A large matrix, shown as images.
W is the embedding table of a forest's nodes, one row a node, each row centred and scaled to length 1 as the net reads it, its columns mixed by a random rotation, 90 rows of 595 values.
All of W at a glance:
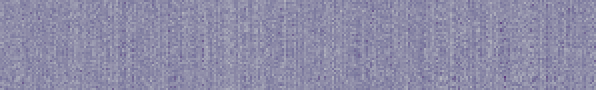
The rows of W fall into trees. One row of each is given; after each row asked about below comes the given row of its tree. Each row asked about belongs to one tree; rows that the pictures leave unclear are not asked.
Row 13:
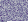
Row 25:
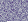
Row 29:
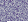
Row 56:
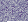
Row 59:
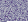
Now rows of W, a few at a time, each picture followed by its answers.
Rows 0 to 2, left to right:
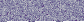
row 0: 13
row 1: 59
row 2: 13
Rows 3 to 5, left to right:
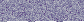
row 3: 56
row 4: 13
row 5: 59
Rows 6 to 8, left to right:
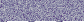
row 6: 13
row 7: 59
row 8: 59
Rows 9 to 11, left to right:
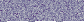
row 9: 29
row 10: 59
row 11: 25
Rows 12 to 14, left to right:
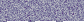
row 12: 25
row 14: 29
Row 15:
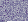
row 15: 13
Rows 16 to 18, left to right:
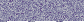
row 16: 29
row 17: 56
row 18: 59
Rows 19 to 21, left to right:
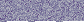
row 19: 59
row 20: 25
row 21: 56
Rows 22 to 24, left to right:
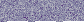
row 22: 13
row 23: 13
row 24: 56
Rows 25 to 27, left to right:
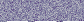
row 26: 25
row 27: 59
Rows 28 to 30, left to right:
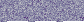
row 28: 13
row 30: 13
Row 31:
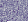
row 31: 13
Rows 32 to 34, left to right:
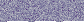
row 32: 29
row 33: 59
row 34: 56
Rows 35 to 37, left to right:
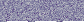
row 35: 25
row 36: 29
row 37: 59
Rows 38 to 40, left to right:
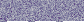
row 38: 59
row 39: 13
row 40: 56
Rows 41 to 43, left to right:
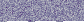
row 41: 56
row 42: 13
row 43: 29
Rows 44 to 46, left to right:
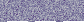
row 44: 29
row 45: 59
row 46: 13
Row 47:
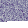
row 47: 13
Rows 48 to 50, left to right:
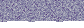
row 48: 56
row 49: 56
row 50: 56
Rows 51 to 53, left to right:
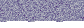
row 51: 56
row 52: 56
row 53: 13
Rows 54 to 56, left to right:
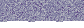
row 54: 56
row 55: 56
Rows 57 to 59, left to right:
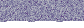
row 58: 13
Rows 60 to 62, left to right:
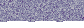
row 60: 29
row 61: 56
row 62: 13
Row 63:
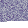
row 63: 13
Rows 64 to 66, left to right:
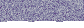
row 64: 29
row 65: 59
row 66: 13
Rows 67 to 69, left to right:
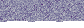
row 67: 59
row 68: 56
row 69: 56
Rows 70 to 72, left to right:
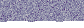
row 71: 25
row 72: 56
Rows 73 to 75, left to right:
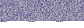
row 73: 13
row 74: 56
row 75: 25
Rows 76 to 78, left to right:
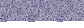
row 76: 59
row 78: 59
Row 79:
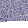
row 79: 59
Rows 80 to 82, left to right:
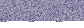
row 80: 59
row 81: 59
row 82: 29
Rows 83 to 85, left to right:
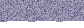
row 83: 13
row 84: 29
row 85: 56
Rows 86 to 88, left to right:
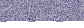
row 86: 59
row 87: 59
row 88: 29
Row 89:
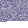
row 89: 59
